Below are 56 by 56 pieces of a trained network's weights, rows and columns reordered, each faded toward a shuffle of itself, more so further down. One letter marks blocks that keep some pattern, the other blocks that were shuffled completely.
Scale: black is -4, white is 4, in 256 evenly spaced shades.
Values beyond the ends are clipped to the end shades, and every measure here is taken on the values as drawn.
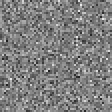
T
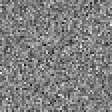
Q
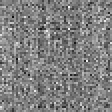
T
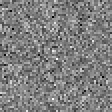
T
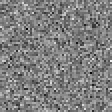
T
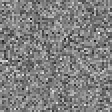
Q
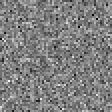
Q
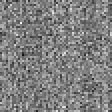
T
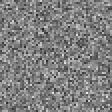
Q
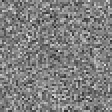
T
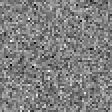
Q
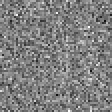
Q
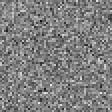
Q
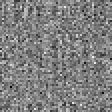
T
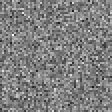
Q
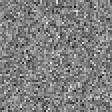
Q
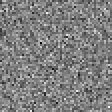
Q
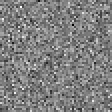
T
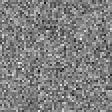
T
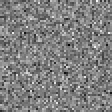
Q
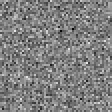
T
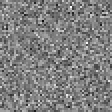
T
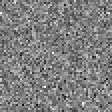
Q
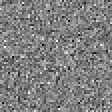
Q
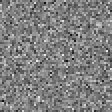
Q
